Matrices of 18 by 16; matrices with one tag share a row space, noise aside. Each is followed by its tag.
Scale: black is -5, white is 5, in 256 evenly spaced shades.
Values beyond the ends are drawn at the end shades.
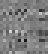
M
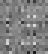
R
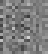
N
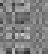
N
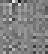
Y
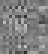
M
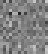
Y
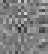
M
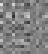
N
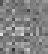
N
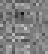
N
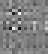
Y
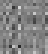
Y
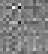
Y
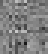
M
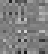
M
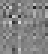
Y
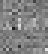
Y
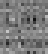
R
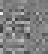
N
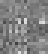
M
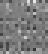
R
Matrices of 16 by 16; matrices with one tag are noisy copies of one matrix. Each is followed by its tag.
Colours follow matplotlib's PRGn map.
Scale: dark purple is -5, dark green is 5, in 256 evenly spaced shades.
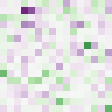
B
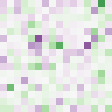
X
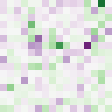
X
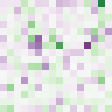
X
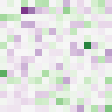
B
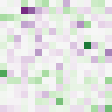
B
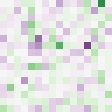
X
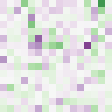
X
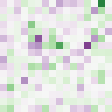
X
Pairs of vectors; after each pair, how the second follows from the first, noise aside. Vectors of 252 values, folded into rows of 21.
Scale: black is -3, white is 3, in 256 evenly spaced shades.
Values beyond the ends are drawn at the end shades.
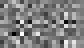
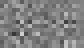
shrunk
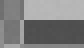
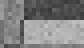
negated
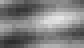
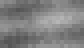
shrunk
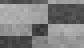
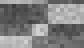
negated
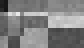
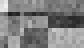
negated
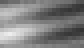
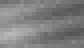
shrunk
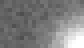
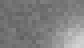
shrunk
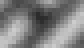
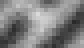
negated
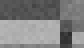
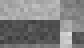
negated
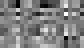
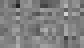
shrunk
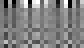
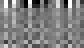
negated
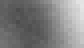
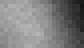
negated
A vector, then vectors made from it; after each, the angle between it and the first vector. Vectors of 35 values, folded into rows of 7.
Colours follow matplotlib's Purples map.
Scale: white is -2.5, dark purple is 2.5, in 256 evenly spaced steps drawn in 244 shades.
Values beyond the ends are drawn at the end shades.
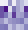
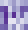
partly aligned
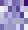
partly opposed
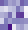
partly opposed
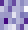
partly opposed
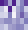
nearly opposite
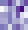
partly opposed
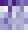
nearly opposite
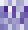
nearly parallel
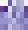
nearly parallel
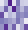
partly aligned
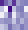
nearly opposite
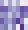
partly aligned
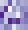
partly aligned
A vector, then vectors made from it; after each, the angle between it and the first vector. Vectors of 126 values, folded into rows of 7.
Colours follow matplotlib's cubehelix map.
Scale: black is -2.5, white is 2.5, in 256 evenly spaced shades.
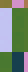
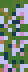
orthogonal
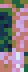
nearly opposite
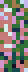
partly aligned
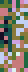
partly opposed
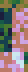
nearly opposite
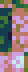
nearly opposite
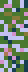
orthogonal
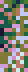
partly opposed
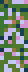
orthogonal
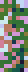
partly aligned
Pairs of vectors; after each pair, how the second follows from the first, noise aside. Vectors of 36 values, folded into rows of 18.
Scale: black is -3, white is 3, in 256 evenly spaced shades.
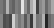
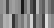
negated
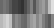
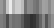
wrapped around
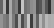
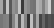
negated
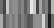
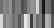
wrapped around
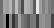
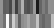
negated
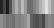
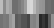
wrapped around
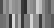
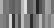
negated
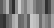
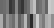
wrapped around
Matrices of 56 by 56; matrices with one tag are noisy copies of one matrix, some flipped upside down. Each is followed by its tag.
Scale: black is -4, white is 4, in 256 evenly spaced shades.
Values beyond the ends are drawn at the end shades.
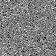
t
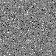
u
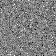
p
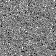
t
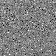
u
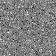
u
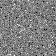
p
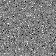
u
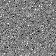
u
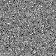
u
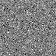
u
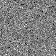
t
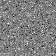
u
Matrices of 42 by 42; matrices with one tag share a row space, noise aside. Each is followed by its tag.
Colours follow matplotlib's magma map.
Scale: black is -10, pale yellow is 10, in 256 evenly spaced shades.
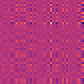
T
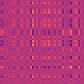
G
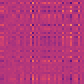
G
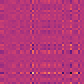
G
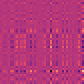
T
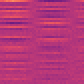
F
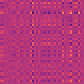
G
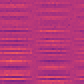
F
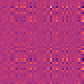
T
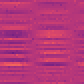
F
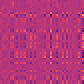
T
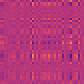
G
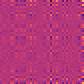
T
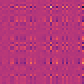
T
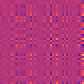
T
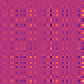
T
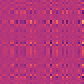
T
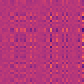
T
